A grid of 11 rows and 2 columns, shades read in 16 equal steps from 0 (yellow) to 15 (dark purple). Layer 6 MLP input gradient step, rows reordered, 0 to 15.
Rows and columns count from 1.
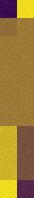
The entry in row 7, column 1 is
7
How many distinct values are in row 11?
2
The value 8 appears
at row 2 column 1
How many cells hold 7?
11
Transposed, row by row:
15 8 7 7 7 7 7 3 3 3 0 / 0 7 7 7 7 7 7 10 10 10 13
